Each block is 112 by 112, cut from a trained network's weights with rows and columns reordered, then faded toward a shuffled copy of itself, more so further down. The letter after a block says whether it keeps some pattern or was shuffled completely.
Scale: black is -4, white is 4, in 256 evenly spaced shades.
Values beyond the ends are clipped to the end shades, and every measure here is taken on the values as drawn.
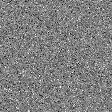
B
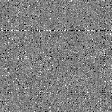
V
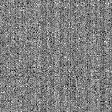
V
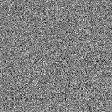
V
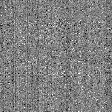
V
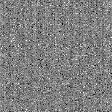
V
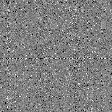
V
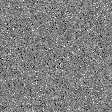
B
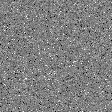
B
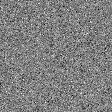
B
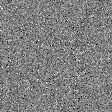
B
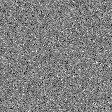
B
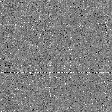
V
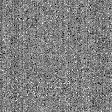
V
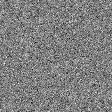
B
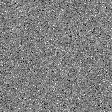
B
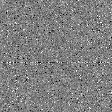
V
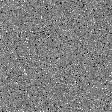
B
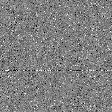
V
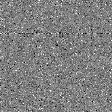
V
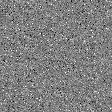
B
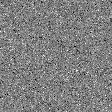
B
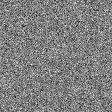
B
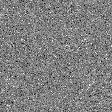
V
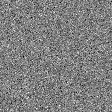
B
